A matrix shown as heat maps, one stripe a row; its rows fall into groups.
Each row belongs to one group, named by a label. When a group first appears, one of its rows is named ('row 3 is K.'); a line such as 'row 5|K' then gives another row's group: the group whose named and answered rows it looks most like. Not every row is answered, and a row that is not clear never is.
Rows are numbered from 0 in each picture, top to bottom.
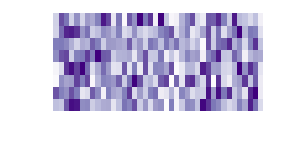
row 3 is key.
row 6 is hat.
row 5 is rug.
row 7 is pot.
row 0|key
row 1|pot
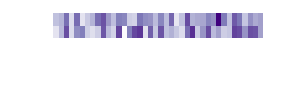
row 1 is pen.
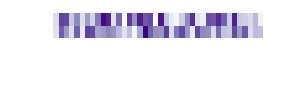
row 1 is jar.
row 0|key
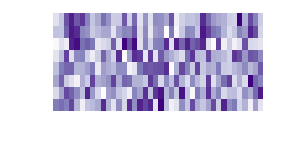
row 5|hat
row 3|pen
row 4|jar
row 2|rug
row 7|key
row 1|pot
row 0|pot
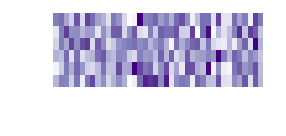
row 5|jar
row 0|jar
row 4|pen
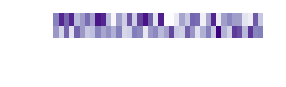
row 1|pen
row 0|key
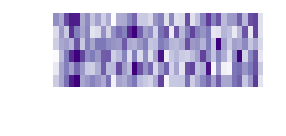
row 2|rug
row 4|pen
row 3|pot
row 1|rug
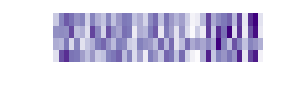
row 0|hat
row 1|hat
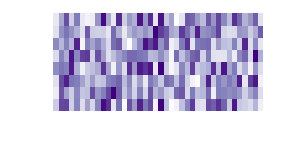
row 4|key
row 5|hat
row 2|jar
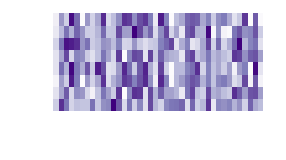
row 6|pen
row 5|rug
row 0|rug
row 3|pen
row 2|pot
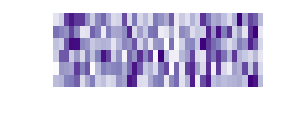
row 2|pot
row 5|pot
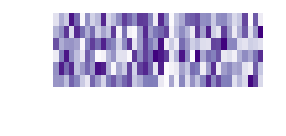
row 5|hat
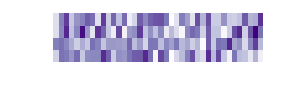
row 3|key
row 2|hat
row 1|pen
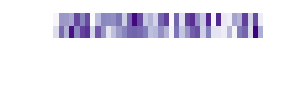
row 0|rug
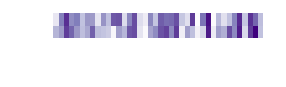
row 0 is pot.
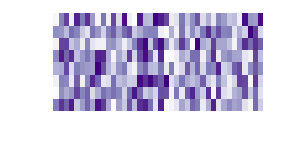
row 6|rug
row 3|key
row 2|jar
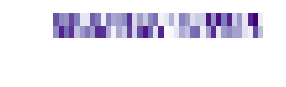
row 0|hat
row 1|key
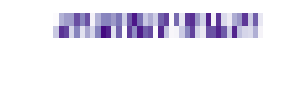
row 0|rug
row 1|key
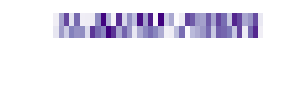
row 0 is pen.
